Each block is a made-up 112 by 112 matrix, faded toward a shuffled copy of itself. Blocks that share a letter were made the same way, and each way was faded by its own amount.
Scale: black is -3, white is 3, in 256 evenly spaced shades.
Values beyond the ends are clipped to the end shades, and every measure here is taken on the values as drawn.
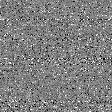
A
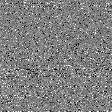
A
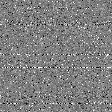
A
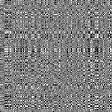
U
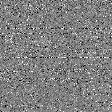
A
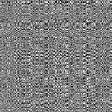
U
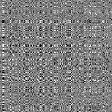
U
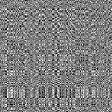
U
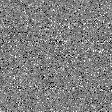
A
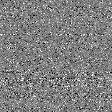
A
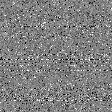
A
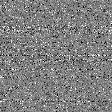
A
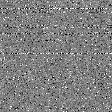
A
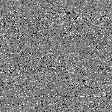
A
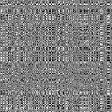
U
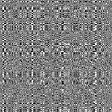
U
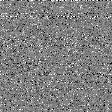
A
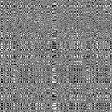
U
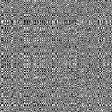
U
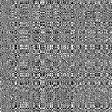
U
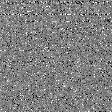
A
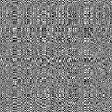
U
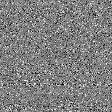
A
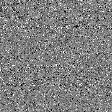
A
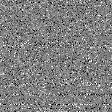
A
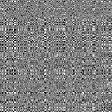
U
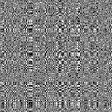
U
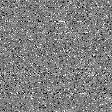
A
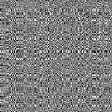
U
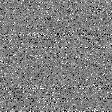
A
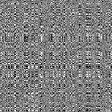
U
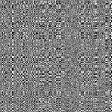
U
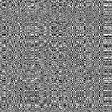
U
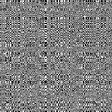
U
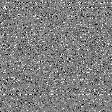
A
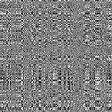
U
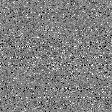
A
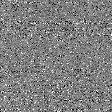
A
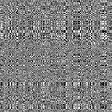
U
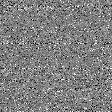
A
